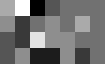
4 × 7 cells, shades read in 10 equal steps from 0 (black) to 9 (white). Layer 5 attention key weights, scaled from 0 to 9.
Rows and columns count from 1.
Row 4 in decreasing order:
5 5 4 3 2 1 1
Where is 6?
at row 1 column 1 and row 2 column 6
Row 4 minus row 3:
0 3 -7 -4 0 -2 0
